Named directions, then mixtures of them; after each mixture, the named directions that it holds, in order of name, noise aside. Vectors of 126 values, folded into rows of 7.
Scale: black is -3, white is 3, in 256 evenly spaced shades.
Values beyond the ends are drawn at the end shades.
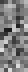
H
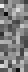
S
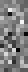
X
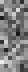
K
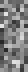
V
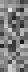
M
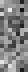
K, M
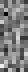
S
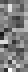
H, M, S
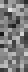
M, S, X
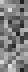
K, M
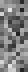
K, M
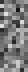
H, V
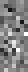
H, X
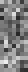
K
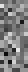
S, X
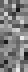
K, S, V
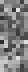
K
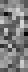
S, X
